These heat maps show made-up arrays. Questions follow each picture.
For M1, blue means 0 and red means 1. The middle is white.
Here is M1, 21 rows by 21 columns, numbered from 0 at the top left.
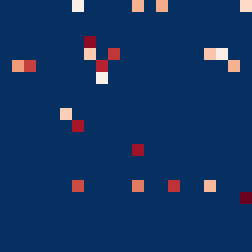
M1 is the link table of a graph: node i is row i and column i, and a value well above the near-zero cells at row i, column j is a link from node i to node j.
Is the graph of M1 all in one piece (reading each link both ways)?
yes
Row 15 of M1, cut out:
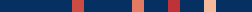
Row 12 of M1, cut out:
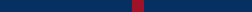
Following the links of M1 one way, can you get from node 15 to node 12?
no
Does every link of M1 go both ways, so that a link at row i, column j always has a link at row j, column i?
no
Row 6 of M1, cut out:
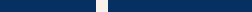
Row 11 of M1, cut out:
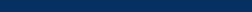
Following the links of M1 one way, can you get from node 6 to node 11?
no
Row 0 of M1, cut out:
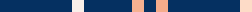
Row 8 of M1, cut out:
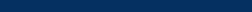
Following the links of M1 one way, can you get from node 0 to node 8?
yes
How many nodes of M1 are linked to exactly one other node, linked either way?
10
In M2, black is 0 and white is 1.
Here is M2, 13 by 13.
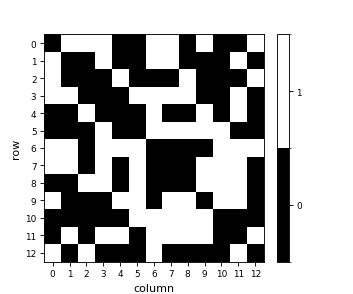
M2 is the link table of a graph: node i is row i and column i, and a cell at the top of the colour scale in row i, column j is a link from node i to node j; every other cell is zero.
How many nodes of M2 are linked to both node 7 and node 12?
2
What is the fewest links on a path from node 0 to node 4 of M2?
2
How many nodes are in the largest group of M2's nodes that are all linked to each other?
4
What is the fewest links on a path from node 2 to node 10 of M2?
2
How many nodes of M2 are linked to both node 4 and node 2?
0
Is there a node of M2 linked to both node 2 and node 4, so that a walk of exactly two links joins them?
no
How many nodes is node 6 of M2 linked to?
8
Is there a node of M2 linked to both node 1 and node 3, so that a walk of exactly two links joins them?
yes
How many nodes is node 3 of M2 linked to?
7
